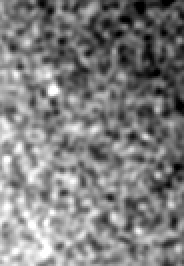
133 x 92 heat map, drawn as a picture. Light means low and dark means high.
Ninth with the highest average: top right. Lone odd cells: none. Mirror symmetry: none. Odd rows or columns: none. Slope: up to the top right. Stripes: none.
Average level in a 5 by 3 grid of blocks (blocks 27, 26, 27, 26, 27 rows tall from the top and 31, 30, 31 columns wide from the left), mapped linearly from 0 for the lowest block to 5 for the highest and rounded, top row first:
3 4 5
2 3 5
2 3 4
1 2 3
0 2 3
